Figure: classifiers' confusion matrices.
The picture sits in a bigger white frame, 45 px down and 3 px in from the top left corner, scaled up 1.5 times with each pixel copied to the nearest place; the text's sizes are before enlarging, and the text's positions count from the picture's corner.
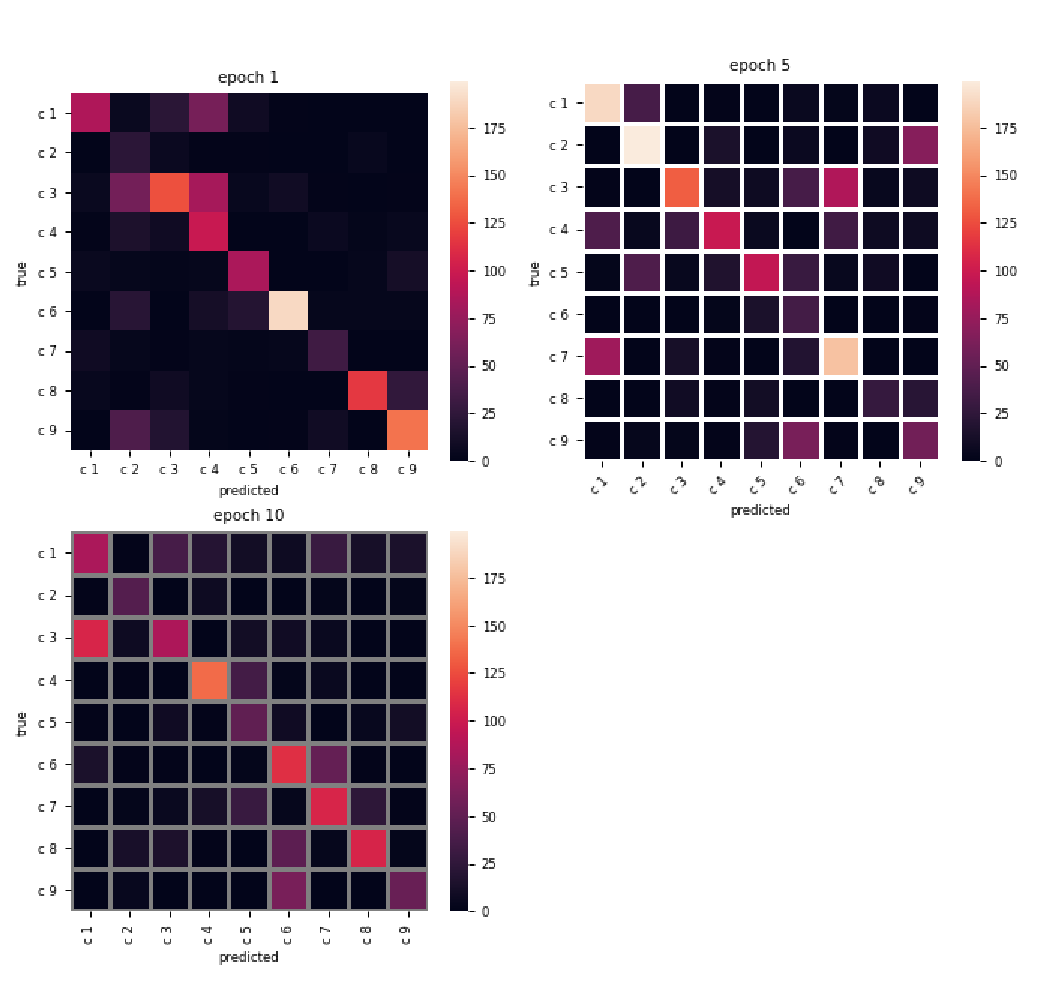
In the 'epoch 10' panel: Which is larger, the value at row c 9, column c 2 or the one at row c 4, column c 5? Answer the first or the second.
the second
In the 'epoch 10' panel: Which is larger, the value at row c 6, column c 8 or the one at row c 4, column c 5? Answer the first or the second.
the second
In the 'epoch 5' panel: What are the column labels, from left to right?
c 1, c 2, c 3, c 4, c 5, c 6, c 7, c 8, c 9
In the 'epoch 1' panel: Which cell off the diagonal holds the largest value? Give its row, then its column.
c 3, c 4
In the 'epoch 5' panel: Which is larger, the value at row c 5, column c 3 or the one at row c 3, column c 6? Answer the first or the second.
the second
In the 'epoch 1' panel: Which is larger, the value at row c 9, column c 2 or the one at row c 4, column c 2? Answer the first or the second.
the first
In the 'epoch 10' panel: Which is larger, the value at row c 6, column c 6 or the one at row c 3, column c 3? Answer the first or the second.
the first
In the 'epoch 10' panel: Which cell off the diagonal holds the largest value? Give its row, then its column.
c 3, c 1
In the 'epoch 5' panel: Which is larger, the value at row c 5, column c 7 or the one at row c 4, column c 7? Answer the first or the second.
the second
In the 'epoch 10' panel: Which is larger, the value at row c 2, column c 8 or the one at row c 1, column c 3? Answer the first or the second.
the second
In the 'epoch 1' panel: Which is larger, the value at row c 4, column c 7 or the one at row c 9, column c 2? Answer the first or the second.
the second
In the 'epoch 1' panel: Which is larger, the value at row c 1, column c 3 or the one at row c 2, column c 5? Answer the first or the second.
the first
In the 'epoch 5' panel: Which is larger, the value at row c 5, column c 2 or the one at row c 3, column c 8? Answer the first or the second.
the first
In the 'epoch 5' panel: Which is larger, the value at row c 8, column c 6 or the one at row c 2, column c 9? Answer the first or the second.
the second
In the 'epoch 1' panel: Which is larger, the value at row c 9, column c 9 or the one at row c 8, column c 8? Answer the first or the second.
the first
